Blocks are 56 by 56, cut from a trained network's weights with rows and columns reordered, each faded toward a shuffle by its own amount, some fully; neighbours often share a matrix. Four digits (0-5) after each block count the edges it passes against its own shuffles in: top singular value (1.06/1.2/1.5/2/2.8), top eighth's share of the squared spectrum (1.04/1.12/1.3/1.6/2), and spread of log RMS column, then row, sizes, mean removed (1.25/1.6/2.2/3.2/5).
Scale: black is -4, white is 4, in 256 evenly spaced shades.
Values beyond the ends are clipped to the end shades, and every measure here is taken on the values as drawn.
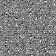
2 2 1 0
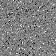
0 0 0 0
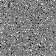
0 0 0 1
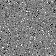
0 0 0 0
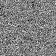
0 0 0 0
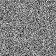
0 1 0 0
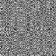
3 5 2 2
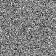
2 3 0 0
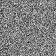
0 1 0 0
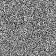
1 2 0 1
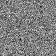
1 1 0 0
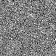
0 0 0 0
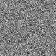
2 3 1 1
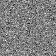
2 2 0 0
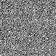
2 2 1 0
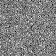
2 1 0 0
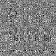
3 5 2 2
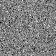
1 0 0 0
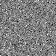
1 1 0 0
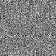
3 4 2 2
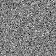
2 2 0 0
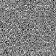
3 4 1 2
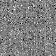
2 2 0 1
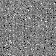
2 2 0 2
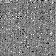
2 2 0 2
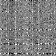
3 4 0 3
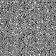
1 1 0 0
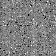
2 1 0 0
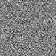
3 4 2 1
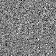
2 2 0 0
